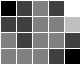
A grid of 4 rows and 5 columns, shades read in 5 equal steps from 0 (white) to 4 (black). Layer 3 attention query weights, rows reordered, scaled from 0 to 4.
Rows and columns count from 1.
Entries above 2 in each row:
3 2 2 2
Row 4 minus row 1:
-2 -1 0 0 4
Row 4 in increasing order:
2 2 2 3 4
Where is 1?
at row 2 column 5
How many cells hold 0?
1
